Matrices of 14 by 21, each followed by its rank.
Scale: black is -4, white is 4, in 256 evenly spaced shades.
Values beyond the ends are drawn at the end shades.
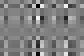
one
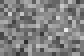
full rank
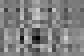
two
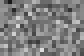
full rank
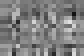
two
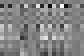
two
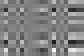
one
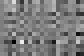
two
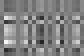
one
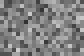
full rank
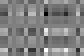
one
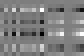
one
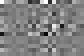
two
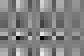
one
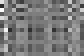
two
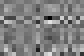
two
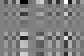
one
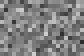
full rank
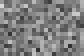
full rank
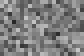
full rank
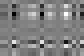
one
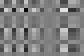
one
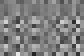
two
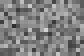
full rank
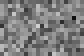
full rank
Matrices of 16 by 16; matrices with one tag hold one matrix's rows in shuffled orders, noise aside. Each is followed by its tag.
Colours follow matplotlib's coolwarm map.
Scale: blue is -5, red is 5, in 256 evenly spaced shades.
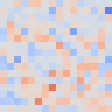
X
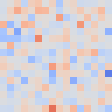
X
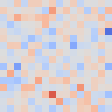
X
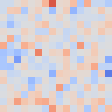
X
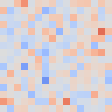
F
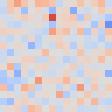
X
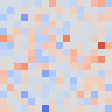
F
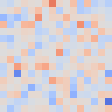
X
